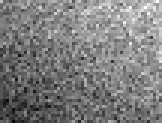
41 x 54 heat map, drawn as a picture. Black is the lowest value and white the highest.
Ninth with the highest average: top right. Histogram: bell-shaped. Mirror symmetry: none. Grain: fine. Ninth with the lowest average: bottom left. Slope: up to the top right. Odd rows or columns: none. Stripes: none.
